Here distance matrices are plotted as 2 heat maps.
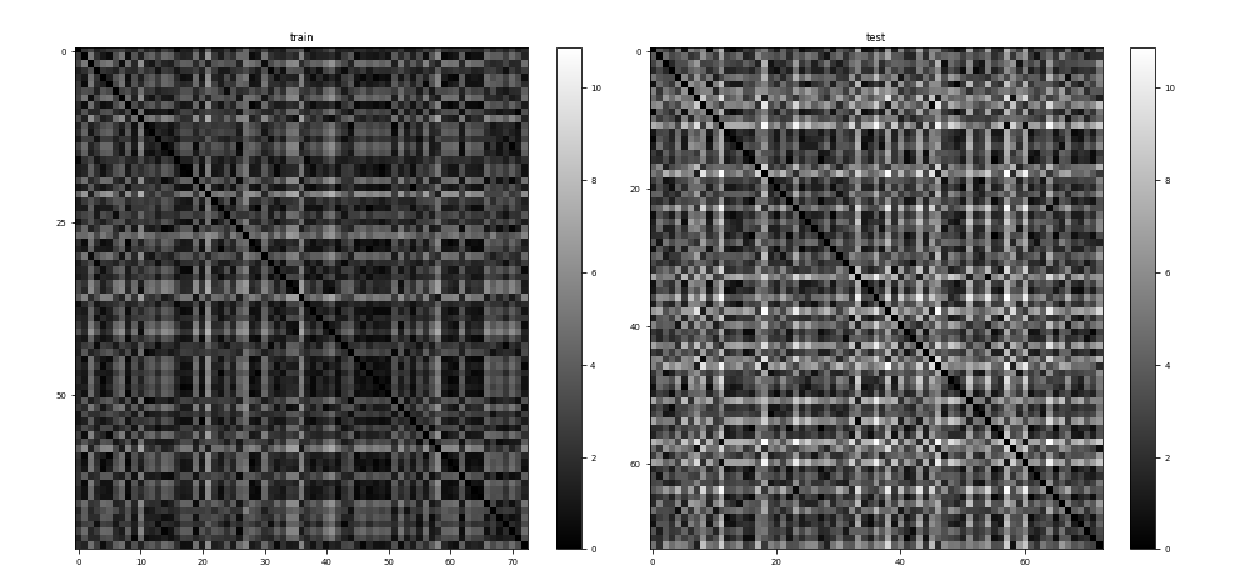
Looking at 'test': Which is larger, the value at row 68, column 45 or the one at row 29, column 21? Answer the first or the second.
the first
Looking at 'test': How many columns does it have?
73
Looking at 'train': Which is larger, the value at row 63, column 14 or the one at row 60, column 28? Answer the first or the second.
the first
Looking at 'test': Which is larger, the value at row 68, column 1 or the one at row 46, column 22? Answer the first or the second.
the second
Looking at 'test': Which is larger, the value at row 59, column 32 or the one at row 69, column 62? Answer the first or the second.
the first
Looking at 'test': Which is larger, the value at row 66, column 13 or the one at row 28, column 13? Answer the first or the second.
the second
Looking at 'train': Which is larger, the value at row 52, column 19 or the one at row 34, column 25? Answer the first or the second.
the first
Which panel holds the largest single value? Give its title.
test
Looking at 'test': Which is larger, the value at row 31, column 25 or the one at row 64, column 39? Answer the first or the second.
the first
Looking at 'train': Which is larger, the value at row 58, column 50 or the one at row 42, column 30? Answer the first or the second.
the first
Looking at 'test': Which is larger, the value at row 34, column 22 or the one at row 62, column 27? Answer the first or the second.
the first
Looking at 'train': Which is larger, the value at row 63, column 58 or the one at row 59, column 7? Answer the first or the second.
the first
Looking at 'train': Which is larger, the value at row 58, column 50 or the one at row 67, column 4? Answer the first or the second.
the first
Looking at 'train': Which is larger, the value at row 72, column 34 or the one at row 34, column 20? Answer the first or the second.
the second
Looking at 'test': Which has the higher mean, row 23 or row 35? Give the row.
23
